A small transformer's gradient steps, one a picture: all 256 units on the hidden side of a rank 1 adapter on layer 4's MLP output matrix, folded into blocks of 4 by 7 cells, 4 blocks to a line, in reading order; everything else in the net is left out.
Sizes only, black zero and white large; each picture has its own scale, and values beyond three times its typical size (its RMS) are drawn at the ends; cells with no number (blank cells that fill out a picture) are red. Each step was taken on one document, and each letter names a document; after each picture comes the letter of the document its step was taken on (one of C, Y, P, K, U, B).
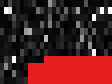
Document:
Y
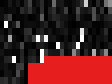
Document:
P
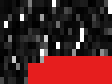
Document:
P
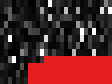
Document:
Y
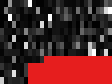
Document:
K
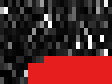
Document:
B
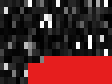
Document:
B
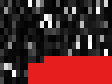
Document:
B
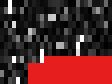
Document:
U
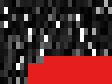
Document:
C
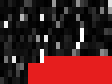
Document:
P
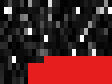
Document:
C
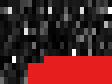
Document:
K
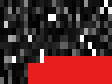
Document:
U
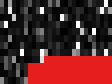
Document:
Y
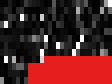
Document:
P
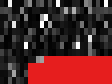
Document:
B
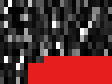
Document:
C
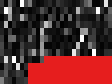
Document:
C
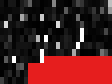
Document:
P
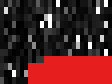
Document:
B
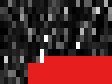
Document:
U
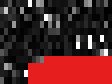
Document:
B
